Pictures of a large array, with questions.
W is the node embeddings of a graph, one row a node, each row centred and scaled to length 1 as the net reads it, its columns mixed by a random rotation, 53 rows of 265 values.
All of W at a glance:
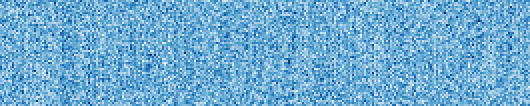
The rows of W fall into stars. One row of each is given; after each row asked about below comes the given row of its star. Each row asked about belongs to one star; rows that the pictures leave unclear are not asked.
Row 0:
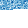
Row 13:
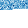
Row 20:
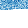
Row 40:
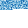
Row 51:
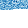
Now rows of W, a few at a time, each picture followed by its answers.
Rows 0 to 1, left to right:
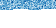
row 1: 20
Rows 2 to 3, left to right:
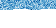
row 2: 20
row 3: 51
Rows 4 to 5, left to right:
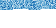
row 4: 13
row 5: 0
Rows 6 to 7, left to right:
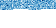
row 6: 51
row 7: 20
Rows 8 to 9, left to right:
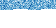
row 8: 0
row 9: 0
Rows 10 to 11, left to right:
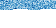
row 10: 0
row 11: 13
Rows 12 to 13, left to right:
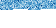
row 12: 20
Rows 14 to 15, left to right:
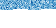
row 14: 0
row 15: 0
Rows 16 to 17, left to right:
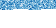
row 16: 51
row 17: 51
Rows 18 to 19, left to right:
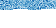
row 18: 51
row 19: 13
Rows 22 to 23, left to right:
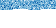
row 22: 13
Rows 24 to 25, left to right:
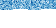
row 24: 51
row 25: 0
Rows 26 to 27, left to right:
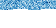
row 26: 20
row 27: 40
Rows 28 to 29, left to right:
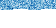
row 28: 13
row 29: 0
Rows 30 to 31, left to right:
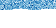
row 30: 13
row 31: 0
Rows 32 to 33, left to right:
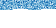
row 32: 40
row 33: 40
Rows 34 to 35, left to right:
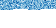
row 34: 51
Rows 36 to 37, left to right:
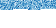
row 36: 13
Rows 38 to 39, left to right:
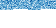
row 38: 20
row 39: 40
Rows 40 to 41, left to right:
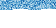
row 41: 51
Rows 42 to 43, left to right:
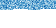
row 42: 0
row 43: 20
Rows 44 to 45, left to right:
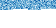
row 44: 20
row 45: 40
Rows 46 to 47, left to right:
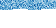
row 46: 13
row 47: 13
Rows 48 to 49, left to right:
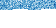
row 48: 0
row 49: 40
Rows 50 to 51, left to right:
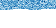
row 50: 20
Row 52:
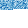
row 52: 0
